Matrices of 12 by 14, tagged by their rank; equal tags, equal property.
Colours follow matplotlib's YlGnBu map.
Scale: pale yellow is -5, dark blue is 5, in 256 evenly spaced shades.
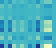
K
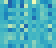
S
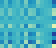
K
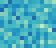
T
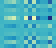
K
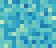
T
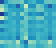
S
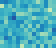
T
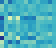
S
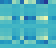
K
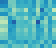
S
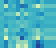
S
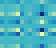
K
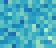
T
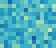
T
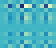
K
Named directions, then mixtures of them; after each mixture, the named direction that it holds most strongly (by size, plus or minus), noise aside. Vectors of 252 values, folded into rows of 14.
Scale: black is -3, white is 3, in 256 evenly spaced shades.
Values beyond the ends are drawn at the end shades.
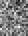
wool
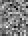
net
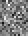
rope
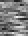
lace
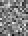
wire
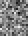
wool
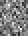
wire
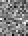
wire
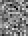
net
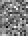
net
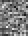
net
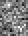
wire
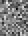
rope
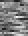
lace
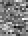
lace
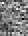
lace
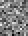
wire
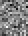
net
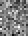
wool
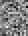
net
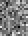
wool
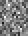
rope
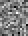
net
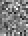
net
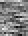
lace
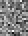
rope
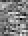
lace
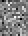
rope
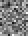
wire
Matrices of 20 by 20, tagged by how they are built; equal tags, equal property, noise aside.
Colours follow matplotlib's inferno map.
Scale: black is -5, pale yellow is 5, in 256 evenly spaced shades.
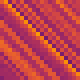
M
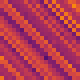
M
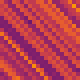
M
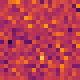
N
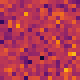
N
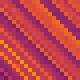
M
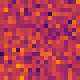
N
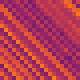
M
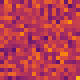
N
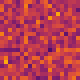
N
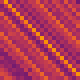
M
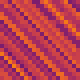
M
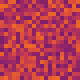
N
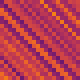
M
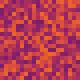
N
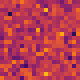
N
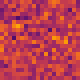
N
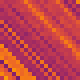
M
